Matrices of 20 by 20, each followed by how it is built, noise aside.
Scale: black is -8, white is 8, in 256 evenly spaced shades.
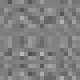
low rank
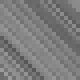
Toeplitz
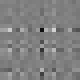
low rank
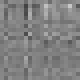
low rank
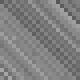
Toeplitz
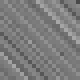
Toeplitz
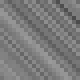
Toeplitz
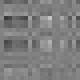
low rank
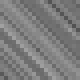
Toeplitz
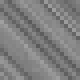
Toeplitz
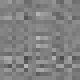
low rank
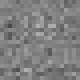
low rank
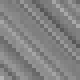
Toeplitz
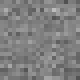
low rank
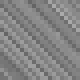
Toeplitz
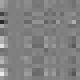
low rank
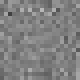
low rank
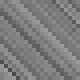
Toeplitz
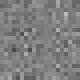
low rank
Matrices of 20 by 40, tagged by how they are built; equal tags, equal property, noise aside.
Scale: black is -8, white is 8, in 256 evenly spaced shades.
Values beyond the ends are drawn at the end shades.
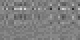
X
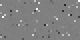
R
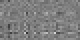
X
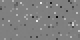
R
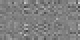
X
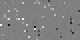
R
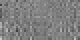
X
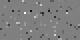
R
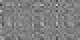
X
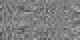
X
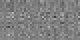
X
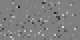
R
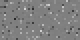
R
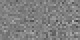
X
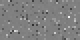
R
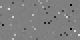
R
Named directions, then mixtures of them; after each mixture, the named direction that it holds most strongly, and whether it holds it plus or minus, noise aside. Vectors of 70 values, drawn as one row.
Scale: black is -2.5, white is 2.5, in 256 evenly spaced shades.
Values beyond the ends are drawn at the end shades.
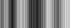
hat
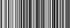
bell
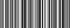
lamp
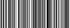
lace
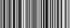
lamp, minus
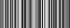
lamp, plus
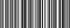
lamp, plus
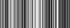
hat, minus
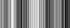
hat, minus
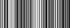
hat, minus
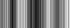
hat, plus
